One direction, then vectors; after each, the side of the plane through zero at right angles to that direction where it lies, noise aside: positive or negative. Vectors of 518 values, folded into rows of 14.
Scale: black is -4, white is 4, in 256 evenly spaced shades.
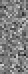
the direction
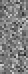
positive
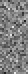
positive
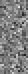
positive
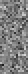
negative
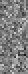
positive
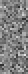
negative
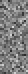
positive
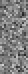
positive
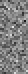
positive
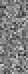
positive
